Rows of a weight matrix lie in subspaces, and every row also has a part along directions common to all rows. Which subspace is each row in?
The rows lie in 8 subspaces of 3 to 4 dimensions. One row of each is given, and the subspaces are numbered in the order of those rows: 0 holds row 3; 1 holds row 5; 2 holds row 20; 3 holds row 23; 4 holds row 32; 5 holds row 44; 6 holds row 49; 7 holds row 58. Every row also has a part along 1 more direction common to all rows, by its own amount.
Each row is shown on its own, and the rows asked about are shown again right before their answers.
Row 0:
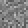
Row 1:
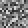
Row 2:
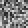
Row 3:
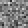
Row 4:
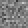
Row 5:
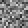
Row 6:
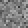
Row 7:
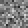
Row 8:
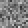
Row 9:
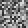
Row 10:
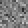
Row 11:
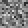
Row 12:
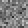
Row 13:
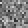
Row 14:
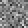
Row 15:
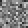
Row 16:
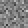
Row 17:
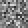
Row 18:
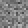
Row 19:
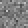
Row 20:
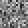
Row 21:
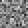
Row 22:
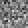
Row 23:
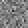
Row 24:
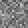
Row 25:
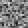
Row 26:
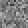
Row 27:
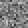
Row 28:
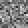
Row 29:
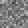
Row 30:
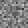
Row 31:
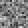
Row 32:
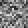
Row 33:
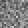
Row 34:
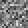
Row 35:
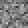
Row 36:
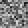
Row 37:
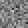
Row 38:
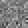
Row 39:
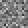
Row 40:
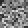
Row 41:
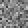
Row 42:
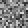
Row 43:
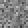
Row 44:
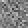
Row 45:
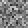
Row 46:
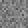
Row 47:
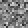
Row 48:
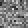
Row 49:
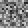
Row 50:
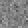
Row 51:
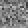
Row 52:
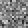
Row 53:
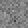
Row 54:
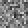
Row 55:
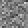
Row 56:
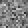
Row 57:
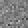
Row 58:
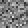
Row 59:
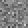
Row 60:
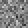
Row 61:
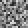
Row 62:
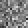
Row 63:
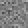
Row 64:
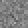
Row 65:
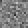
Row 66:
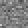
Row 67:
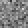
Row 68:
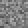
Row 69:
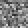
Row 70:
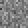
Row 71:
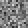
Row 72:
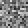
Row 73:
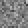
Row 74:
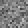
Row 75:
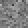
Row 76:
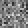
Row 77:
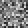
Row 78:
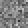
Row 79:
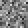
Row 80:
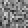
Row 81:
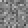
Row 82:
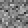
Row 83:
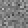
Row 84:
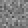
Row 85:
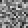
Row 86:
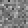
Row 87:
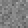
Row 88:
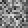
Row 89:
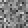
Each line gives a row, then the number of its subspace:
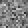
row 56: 4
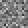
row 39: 6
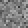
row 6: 6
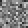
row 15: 4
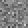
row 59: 1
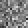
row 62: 5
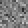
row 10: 0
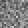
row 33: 4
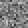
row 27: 5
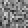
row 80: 0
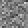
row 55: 7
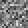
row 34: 2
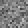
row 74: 7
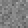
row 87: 7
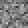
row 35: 5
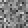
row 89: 1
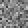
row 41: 1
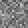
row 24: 2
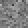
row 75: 7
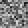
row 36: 6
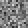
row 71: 2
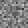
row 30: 3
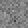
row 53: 2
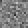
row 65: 4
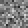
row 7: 6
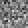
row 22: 0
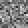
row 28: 5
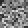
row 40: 4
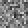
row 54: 1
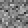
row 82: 5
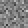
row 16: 6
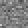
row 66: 4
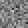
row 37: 5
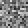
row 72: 7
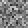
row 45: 4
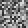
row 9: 2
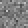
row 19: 5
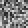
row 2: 0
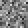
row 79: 7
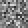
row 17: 2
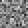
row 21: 6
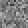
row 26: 2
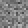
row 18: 1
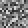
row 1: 6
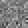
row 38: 5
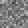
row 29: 7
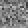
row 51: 3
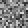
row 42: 1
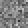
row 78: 3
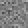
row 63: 7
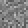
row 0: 1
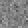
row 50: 5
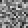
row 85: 4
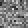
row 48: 4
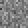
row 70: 0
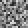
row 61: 2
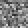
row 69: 3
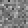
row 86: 1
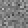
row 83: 3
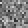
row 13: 5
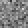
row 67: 0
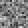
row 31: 0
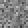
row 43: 1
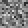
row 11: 6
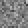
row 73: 7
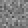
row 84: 3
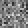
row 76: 3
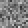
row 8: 5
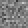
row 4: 2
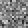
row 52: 0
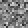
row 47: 3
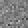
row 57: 7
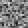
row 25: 0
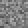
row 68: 6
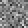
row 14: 5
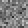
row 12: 0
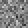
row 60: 4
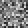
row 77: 3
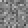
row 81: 1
